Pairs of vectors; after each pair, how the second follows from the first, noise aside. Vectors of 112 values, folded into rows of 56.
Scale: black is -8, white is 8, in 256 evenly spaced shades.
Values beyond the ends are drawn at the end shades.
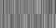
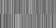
reversed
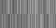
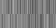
negated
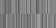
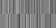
reversed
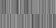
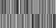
scaled up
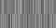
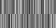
scaled up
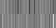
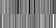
scaled up
